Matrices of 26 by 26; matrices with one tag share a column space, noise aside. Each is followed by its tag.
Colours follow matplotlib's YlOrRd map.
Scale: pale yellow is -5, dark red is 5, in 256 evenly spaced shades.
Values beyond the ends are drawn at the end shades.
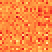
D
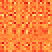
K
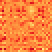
D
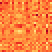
K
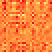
K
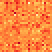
K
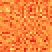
D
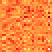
D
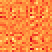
D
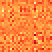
D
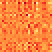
K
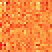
K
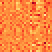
K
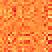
D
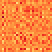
D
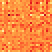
K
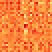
K
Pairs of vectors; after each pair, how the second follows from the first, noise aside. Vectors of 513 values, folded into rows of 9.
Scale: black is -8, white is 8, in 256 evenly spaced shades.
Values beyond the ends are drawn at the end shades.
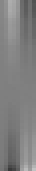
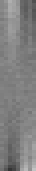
copied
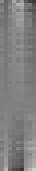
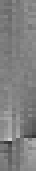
wrapped around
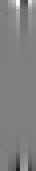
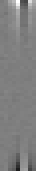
copied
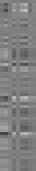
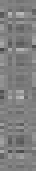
wrapped around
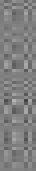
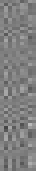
wrapped around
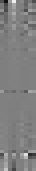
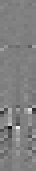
wrapped around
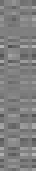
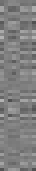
wrapped around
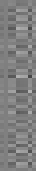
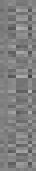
copied
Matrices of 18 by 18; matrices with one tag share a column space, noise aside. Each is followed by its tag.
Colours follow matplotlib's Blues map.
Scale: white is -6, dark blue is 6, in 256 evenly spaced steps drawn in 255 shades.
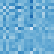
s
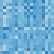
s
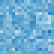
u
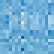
u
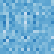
u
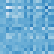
s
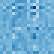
s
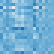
s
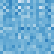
s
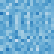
u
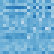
s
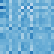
s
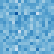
u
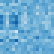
u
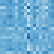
s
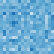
u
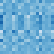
u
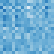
s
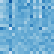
s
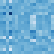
u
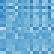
s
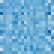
u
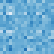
u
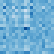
s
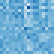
s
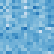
s
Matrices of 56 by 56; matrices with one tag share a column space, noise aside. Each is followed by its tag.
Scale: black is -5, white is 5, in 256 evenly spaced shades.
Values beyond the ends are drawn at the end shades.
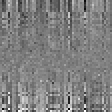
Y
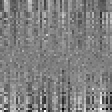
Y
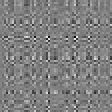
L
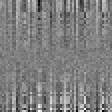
Y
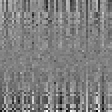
Y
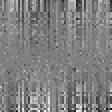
Y
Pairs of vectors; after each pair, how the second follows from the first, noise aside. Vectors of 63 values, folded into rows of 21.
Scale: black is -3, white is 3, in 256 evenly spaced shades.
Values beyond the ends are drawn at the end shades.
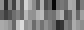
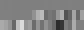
partly zeroed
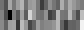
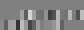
partly zeroed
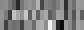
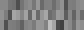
shrunk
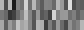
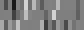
partly zeroed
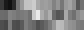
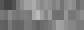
shrunk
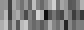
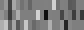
partly zeroed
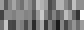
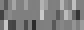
partly zeroed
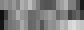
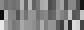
sign-scrambled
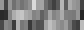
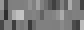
partly zeroed
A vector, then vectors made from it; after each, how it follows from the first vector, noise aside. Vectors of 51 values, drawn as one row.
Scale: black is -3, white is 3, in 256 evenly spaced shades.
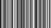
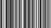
wrapped around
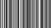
wrapped around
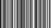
copied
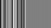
partly zeroed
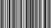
wrapped around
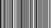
partly zeroed
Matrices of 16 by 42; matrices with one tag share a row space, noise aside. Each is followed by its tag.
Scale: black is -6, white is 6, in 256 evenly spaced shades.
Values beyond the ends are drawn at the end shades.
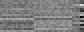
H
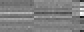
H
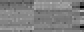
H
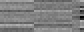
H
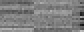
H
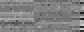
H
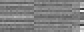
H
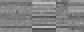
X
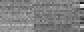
H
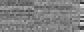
H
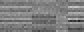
X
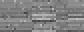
X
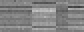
X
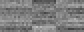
X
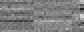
H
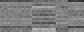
X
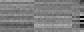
H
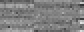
H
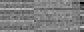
H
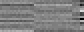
H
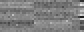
H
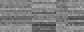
X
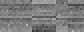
X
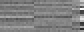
H
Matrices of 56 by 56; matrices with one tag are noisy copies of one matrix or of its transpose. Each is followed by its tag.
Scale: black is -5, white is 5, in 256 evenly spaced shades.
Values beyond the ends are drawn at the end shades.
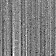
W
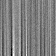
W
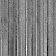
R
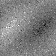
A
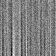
W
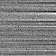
W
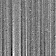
W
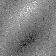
A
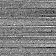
R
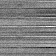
R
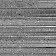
R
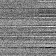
R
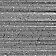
W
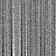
W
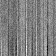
R
